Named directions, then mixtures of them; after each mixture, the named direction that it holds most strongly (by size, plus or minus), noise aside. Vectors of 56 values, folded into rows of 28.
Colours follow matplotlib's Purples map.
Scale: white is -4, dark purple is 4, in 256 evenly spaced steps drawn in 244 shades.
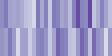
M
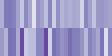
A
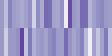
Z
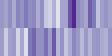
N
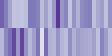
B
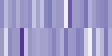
Z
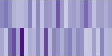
B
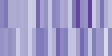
M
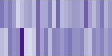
A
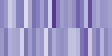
A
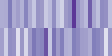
N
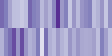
B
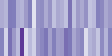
A
